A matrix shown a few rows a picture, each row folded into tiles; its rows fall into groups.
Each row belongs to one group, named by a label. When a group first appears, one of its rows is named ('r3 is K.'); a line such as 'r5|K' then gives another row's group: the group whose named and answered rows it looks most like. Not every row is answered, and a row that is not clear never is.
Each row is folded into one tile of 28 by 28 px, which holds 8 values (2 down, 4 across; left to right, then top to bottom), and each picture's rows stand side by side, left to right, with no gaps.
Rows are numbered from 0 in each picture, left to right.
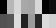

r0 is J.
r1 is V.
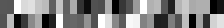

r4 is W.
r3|W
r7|V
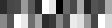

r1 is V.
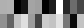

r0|V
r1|V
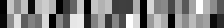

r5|J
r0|J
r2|W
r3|J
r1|J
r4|W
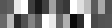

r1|W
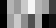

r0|J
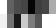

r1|W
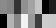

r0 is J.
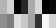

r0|V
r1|V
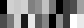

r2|W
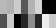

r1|V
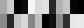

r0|V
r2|V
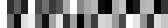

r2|J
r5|V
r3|V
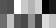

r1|V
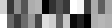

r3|J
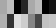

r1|V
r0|V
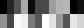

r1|W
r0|W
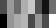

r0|J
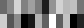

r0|J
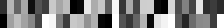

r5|V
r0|J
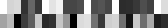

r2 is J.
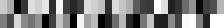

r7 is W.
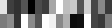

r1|W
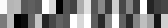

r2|W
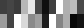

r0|W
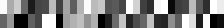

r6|W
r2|J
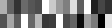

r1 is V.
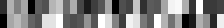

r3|W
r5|W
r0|J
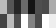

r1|W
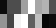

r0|W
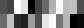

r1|W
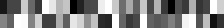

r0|W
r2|V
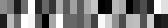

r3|V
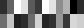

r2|V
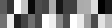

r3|V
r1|W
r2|W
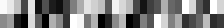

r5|W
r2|W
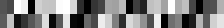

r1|J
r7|W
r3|W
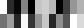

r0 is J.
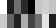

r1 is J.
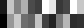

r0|J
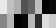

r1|V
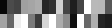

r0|W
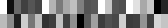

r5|V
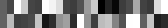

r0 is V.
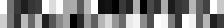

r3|V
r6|W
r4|W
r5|W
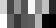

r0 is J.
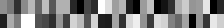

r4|V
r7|V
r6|J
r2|V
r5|V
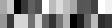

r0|V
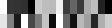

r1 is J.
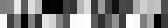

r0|J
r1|V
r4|W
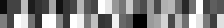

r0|W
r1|W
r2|W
